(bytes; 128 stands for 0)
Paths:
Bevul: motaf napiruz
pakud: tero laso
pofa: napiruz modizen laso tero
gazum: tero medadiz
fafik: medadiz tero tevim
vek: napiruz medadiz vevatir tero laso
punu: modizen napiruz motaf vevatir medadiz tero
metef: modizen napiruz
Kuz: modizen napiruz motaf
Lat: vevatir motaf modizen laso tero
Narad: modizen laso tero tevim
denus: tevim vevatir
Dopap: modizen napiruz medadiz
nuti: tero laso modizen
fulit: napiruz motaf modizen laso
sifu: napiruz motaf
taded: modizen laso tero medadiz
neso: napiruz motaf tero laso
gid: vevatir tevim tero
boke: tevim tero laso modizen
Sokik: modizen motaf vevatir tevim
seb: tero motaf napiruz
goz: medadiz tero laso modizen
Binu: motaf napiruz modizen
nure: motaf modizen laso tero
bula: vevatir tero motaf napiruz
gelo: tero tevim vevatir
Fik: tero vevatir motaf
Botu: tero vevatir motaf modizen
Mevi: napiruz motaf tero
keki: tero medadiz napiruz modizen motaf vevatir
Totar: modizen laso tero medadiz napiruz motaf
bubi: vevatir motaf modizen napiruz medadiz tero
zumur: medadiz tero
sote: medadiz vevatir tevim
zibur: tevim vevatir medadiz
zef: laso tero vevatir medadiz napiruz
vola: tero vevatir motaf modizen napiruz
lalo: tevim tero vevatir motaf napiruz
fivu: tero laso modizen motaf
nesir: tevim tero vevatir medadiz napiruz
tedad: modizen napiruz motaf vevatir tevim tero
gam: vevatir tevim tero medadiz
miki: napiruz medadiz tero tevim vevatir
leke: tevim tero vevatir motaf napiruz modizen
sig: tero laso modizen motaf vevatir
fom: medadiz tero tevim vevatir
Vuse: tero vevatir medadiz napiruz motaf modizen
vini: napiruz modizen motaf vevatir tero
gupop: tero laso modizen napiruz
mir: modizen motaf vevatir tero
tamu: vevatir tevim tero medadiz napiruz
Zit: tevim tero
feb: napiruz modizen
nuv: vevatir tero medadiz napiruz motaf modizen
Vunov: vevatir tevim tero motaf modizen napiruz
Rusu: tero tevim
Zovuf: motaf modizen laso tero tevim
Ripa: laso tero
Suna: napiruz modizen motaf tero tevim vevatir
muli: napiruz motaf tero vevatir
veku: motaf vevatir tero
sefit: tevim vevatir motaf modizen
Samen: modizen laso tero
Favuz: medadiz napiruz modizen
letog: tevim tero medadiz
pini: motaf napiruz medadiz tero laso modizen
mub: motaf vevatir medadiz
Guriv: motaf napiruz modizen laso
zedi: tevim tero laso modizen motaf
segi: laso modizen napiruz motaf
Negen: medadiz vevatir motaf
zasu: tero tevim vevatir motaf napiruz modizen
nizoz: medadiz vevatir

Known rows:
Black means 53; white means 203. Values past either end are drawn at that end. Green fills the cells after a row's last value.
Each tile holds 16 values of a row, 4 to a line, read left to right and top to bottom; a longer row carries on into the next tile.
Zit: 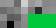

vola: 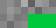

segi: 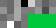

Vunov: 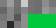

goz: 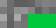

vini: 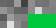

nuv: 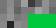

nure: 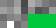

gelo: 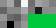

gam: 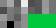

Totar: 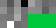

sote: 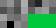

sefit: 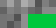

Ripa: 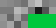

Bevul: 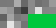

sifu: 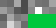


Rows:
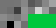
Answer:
miki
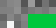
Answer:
Sokik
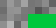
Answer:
Lat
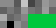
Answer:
fom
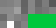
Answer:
mir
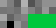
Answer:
fafik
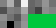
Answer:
gid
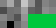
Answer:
denus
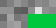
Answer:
muli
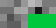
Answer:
boke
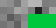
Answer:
zedi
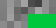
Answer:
mub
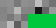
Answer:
sig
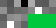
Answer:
feb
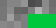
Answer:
bubi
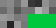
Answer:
Negen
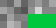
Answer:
Mevi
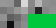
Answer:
Rusu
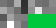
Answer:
Binu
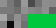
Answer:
zumur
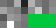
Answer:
Guriv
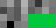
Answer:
zibur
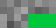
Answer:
zef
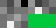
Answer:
Dopap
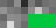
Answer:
punu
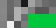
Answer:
taded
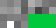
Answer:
Zovuf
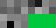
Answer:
nizoz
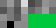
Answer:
tamu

